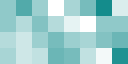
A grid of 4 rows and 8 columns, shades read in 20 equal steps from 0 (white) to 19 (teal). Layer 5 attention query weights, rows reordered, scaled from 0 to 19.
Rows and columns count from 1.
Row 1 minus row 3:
3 10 0 -11 -1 4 9 -9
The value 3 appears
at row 1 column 8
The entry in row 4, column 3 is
5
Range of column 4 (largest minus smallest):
12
